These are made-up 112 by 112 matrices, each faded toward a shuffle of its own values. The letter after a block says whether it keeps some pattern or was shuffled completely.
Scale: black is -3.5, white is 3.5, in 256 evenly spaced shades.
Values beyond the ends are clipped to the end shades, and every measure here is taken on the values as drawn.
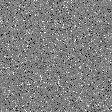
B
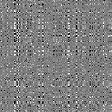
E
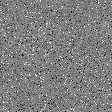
B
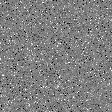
B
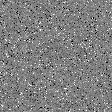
B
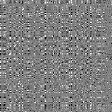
E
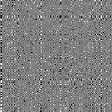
E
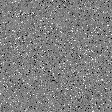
B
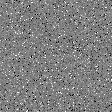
B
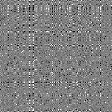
E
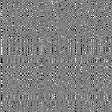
E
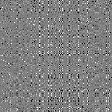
E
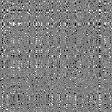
E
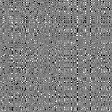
E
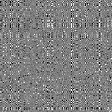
E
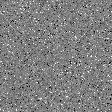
B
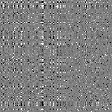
E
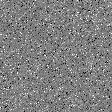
B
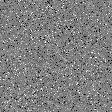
B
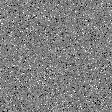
B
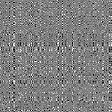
E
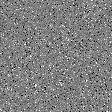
B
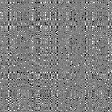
E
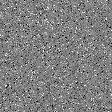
B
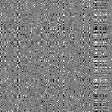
E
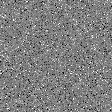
B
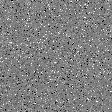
B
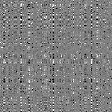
E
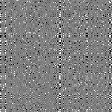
E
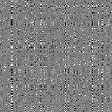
E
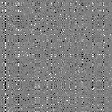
E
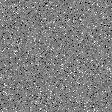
B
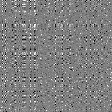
E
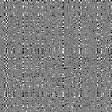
E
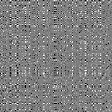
E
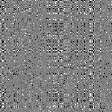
E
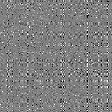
E
